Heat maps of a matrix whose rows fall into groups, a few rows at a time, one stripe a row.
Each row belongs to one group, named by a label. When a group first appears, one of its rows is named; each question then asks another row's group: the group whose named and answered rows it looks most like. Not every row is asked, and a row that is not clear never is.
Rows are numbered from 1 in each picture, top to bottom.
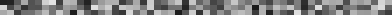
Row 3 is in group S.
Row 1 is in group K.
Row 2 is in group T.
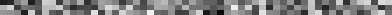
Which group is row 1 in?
K
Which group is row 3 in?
T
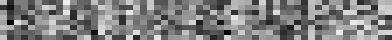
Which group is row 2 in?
K
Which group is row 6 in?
S
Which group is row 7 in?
K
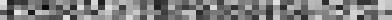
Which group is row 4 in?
T
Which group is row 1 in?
T
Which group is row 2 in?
T
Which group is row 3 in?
K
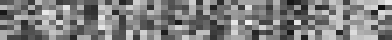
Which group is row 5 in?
S
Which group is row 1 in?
K
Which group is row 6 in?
K
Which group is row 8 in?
S
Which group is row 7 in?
S
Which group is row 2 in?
S
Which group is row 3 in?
K
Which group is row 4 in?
K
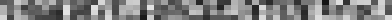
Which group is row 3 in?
T
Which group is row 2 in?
T
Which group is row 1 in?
K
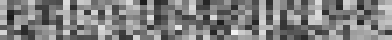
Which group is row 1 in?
T
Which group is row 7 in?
S
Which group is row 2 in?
T
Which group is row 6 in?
K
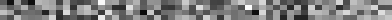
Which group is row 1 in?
K
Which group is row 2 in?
S
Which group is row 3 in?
T
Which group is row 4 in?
K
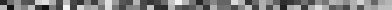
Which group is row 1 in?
K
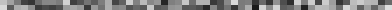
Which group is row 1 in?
S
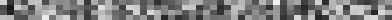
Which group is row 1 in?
T
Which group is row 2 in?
K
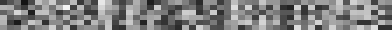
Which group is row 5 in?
T
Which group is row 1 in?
K
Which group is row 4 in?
S
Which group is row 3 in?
K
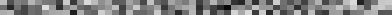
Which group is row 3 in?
S
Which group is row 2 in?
K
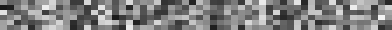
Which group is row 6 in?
S
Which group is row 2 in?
K
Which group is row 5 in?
S
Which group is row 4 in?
K
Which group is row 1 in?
S
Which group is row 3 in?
T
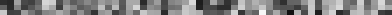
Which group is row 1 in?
K
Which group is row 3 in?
S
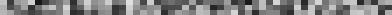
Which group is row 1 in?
T
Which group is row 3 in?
S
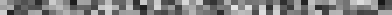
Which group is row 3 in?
T
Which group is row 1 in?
S
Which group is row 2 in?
S
